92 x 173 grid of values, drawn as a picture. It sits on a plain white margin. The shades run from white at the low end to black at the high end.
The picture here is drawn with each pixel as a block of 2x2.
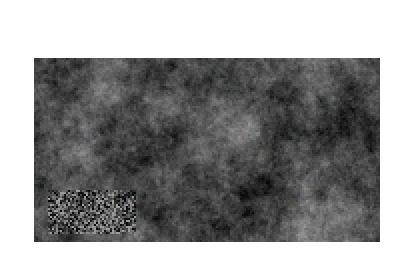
Roughest part: bottom left. Mirror symmetry: none. Average level on the scale: 70%. Odd patch: rougher, in the bottom left. Grain: blotchy. Slope: none.
